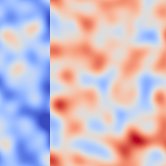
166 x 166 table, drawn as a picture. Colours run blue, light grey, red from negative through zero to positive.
Histogram: bell-shaped. Ninth with the lowest average: bottom left. Seam: vertical, 30% of the way across, the right part higher. Lone odd cells: none.
